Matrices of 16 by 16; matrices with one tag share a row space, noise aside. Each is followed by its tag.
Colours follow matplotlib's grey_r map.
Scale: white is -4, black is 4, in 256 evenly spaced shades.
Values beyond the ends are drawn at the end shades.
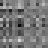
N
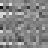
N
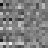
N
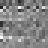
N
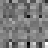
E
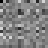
N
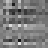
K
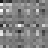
N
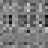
E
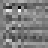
K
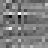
K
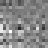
N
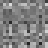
E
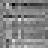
K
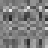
E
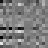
N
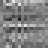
K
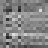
K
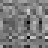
E
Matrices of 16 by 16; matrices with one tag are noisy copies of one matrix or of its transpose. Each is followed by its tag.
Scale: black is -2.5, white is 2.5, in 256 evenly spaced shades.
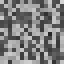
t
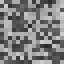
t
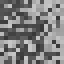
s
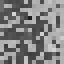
s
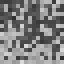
s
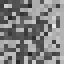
s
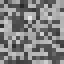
t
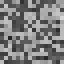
t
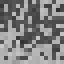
s
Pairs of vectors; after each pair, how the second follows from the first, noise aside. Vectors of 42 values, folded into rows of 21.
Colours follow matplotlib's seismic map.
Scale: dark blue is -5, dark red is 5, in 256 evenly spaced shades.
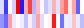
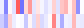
shrunk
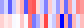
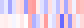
shrunk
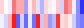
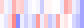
shrunk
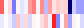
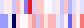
reversed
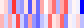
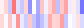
shrunk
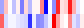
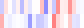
shrunk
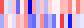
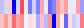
reversed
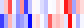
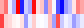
shuffled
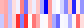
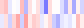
shrunk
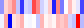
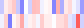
shrunk
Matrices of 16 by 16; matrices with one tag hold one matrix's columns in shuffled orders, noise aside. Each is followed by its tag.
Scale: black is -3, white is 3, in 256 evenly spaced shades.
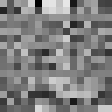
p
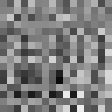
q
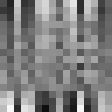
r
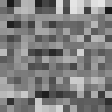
p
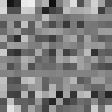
p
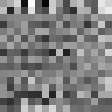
p
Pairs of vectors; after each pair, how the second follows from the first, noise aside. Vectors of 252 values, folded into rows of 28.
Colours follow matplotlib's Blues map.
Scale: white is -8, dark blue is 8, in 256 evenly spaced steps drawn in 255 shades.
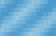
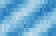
scaled up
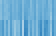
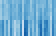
scaled up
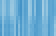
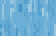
partly zeroed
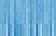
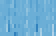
partly zeroed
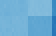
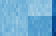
scaled up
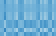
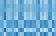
scaled up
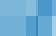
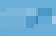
partly zeroed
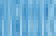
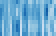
scaled up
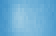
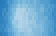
scaled up
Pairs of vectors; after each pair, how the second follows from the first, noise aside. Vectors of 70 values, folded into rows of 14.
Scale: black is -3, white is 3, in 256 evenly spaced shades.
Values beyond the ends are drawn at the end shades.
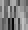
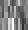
negated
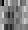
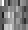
negated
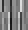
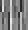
negated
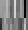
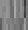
shrunk
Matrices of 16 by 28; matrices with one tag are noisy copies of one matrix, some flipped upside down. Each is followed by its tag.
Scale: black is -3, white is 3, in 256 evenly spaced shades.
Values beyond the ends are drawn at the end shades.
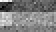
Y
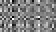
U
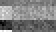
Y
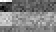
Y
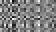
U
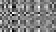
U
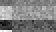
Y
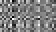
U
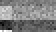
Y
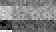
Y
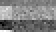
Y
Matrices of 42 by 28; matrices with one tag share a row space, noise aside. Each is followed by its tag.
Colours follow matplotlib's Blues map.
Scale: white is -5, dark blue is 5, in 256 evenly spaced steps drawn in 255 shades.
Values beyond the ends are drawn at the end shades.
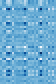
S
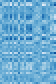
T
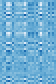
S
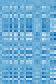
T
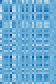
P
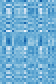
S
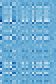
P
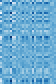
P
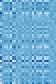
P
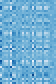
P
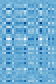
S
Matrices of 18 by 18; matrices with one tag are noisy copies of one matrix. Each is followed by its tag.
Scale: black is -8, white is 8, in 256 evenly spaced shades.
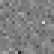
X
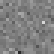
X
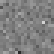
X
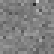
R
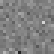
X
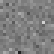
X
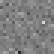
X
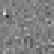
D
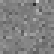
R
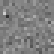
D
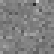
R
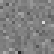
X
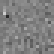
D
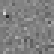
D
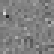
D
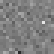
X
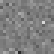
X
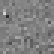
D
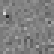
D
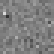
D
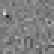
D
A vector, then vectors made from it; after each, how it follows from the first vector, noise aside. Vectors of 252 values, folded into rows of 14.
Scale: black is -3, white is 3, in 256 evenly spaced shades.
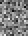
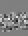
partly zeroed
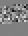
partly zeroed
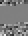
partly zeroed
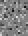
partly zeroed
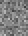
shrunk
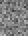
shrunk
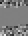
partly zeroed
